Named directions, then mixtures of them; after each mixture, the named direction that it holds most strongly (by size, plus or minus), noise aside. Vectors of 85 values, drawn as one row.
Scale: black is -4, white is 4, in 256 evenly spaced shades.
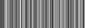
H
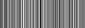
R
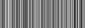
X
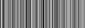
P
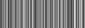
X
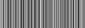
R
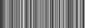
H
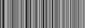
P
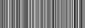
X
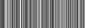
H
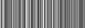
P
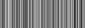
X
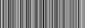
P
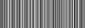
R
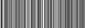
P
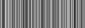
X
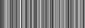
H
